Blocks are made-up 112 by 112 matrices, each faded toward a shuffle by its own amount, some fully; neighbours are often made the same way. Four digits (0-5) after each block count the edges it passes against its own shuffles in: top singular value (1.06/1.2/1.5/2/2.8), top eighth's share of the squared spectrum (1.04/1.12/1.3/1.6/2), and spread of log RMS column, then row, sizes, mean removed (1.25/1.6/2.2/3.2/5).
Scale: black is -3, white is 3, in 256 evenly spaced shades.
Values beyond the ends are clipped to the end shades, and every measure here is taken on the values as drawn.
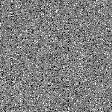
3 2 2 0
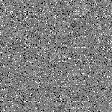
4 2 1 2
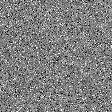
0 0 0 0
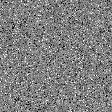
1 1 0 0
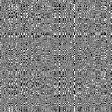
5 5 4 3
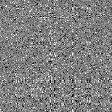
4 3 2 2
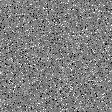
0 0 0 0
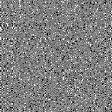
4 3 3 2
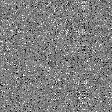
3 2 1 0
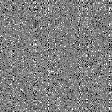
4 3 3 1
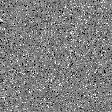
3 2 1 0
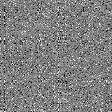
4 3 2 1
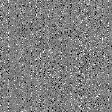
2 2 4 0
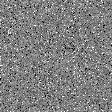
0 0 2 0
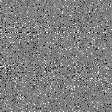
4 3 2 2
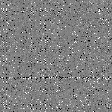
4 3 2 2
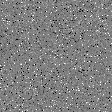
2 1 0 0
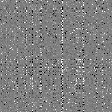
5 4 3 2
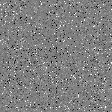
3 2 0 1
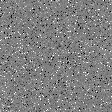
0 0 0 0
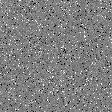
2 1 0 0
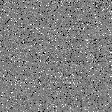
3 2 1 1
